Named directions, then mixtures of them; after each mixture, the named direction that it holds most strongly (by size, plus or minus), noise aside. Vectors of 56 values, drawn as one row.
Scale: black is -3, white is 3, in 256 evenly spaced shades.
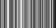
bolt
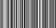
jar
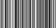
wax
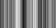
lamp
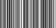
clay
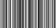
clay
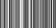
bolt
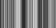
lamp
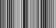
clay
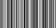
jar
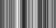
lamp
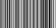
clay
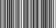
clay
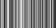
bolt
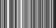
bolt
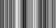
lamp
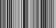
clay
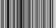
bolt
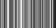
bolt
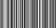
jar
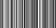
jar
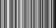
bolt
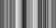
lamp
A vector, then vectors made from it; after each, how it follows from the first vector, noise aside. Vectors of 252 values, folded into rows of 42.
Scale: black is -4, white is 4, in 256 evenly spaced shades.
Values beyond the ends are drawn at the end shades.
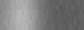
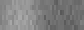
shrunk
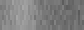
shrunk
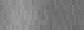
shrunk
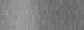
shrunk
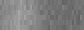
shrunk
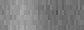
shrunk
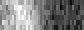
scaled up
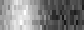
scaled up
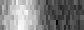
scaled up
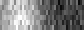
scaled up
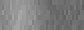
shrunk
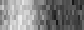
scaled up
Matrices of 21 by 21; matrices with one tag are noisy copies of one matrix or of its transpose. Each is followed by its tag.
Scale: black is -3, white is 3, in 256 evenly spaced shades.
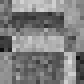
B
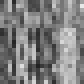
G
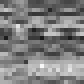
G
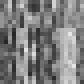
G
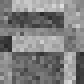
B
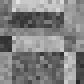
B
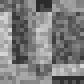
B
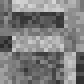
B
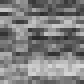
G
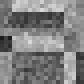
B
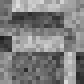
B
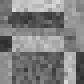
B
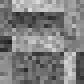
B
